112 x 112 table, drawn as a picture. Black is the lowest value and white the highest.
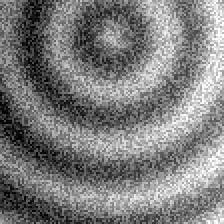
The histogram is bell-shaped. There is an overall slope up to the right. No single row or column stands out from its neighbours. Rings spread out from the top middle.
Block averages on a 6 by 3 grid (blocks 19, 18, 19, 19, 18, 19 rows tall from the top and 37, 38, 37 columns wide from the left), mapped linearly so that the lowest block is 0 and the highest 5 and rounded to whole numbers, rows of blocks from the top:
115
115
035
035
115
034
